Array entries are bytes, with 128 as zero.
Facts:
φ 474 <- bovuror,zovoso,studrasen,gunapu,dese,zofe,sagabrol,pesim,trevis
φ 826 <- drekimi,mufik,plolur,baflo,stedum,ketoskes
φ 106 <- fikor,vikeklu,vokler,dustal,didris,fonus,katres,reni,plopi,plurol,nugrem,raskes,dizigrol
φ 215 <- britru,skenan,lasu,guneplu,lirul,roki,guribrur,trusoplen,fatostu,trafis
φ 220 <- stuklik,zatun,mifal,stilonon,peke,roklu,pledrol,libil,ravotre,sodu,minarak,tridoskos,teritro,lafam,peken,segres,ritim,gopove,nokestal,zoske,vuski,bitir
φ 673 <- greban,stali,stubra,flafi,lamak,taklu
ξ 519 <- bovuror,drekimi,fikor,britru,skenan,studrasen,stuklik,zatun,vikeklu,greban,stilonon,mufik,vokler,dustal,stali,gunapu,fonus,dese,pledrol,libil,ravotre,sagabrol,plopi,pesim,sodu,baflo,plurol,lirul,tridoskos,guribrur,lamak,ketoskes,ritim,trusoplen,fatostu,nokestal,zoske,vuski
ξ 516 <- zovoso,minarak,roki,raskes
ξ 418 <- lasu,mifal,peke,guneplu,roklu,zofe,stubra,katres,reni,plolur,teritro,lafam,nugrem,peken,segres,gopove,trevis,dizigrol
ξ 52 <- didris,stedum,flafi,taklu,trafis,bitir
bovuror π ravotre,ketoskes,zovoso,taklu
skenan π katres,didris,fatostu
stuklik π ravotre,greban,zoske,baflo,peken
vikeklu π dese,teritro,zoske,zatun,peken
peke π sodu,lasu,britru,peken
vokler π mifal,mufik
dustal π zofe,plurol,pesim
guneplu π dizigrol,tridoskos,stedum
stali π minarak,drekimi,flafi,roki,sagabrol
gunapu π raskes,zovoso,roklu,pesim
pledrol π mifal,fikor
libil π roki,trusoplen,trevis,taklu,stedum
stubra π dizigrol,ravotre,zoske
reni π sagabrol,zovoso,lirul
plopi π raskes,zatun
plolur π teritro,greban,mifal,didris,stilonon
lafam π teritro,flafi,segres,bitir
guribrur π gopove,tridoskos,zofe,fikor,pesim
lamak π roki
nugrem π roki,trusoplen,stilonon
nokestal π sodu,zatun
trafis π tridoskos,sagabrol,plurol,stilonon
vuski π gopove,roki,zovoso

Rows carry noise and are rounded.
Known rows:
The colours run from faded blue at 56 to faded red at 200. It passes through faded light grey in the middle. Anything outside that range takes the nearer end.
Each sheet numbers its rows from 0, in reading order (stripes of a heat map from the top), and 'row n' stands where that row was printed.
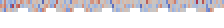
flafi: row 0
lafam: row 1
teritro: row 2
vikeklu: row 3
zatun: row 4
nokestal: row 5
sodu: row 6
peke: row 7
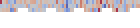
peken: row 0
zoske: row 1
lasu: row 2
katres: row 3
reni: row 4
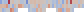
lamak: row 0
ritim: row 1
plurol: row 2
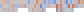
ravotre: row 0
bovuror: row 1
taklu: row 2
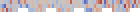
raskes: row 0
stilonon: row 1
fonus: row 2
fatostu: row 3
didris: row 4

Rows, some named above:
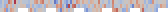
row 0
dustal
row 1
vikeklu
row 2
flafi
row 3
pledrol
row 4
dizigrol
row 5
baflo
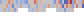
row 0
bovuror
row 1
stuklik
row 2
mufik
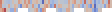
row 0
dizigrol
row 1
lafam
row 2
greban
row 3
lasu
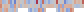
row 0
stubra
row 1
guribrur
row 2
mifal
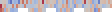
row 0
stedum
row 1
fikor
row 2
pesim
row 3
peken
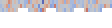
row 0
vuski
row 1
lafam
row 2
dese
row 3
baflo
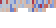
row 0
peke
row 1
bitir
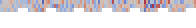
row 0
studrasen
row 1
segres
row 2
britru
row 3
stubra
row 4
roklu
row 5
bitir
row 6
gopove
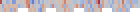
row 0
gopove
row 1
plolur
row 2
libil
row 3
vokler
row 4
sagabrol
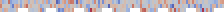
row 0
guneplu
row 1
trusoplen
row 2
skenan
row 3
minarak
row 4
drekimi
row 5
dizigrol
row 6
raskes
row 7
roki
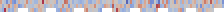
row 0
zofe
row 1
fikor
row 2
gunapu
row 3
ketoskes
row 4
trevis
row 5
trafis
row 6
lirul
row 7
plopi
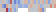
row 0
zovoso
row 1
trusoplen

